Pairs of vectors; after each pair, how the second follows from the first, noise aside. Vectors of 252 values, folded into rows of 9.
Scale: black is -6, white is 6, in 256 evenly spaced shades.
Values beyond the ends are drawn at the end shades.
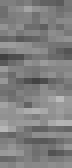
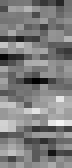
scaled up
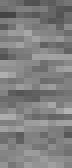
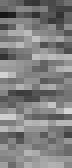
scaled up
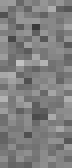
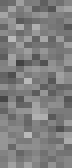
negated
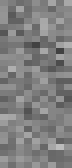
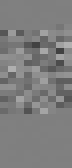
partly zeroed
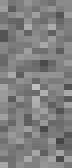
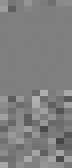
partly zeroed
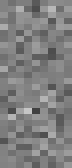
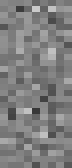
sign-scrambled
